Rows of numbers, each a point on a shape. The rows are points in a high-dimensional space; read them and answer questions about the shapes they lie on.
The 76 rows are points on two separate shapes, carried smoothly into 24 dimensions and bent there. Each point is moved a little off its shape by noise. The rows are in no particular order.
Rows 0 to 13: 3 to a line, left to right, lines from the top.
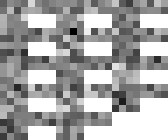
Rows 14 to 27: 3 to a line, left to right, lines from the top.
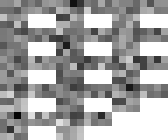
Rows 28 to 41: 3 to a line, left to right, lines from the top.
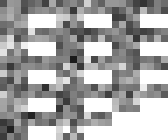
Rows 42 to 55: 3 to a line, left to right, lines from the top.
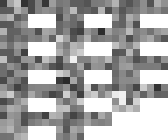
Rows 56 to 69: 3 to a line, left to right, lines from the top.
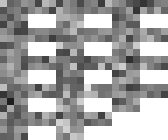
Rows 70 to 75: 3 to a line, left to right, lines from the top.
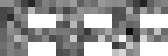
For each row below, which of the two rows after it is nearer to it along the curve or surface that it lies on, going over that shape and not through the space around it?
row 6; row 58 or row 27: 27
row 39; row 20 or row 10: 10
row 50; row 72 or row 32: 32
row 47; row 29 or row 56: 29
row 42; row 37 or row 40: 37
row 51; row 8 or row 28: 28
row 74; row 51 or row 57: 51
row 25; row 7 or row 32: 7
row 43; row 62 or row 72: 72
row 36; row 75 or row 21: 75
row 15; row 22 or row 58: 58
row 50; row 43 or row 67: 67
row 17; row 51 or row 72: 51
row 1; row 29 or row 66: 66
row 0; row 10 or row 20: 10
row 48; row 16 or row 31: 16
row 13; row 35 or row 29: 35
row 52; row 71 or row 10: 10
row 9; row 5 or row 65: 5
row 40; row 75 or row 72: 72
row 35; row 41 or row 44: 44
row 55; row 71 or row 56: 71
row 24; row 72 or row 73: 73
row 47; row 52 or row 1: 1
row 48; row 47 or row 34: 34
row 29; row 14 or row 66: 66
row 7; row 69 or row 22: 22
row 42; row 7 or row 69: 7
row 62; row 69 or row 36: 36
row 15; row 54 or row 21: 21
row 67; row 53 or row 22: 22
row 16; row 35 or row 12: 35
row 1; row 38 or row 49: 49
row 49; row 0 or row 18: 0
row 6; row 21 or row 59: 59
